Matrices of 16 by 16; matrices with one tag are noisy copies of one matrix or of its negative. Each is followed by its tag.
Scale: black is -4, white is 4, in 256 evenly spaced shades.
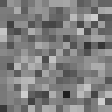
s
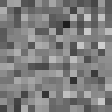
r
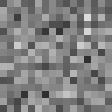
r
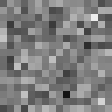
s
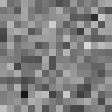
s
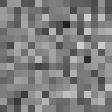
r
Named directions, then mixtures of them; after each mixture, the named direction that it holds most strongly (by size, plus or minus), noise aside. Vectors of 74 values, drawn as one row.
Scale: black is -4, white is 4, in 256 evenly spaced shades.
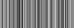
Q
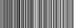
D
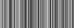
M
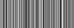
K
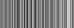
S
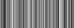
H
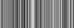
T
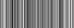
H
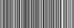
K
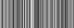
Q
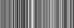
T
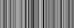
K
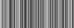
M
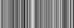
T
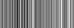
T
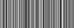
K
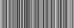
K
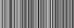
M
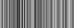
Q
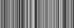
H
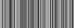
M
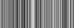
T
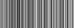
D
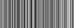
S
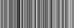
Q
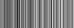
D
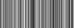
T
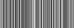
K
